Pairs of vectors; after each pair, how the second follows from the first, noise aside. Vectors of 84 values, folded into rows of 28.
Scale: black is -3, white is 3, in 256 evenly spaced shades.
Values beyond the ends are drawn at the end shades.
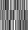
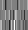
partly zeroed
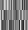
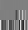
partly zeroed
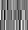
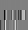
partly zeroed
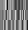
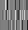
partly zeroed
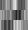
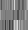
partly zeroed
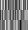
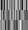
negated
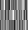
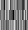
negated
